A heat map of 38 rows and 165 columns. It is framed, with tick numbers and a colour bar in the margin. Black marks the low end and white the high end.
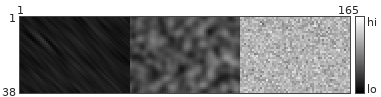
It is made of 1 by 3 panels. Panel 1,1: very low, slanting down to the right, faint in contrast. Panel 1,2: low, blotchy. Panel 1,3: high, fine-grained.
